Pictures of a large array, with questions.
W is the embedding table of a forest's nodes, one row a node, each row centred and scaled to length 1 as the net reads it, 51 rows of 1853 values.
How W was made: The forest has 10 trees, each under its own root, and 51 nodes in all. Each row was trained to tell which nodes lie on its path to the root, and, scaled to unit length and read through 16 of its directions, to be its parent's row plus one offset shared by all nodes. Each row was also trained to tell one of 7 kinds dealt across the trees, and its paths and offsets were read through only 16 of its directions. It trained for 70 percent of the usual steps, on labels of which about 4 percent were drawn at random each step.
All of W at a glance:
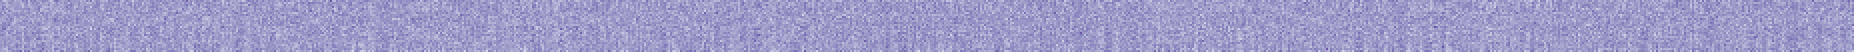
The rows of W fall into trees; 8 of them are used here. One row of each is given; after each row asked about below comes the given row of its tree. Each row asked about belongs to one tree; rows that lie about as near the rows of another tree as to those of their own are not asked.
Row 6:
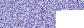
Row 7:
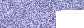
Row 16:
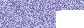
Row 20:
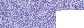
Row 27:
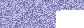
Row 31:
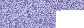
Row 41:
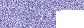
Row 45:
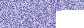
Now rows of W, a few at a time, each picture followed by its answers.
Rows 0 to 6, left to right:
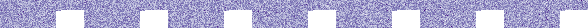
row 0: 20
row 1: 31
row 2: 6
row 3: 16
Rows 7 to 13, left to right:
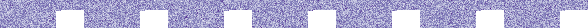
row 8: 20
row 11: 7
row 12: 27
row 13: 6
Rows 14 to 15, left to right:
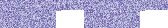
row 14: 31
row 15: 20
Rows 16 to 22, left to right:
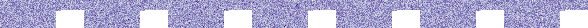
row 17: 27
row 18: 27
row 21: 16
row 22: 7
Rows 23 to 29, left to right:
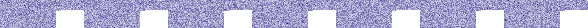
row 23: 41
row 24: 7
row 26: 27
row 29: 6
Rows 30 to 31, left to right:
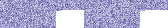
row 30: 27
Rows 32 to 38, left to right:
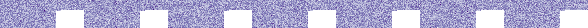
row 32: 6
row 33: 6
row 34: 31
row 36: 20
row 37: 6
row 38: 16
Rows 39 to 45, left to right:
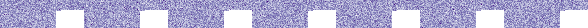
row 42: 7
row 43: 27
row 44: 6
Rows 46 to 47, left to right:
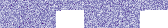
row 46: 16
